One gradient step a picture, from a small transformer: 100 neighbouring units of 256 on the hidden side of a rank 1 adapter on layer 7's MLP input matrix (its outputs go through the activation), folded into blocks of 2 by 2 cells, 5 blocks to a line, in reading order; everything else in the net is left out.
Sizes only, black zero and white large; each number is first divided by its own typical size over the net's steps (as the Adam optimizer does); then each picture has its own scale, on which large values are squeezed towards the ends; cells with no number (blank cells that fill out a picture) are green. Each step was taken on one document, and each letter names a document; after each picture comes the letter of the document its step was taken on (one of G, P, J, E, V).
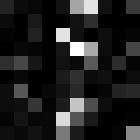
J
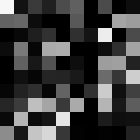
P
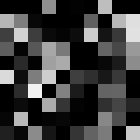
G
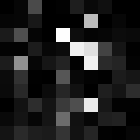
J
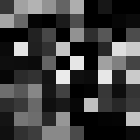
P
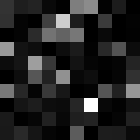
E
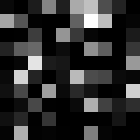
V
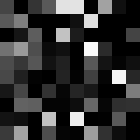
V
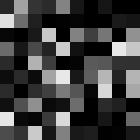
P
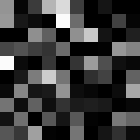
P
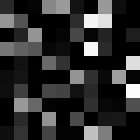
V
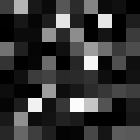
E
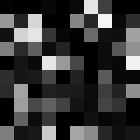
G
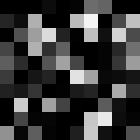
G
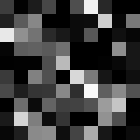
G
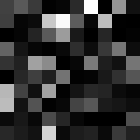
E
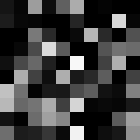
P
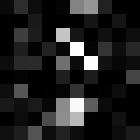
J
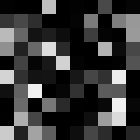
G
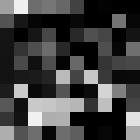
P
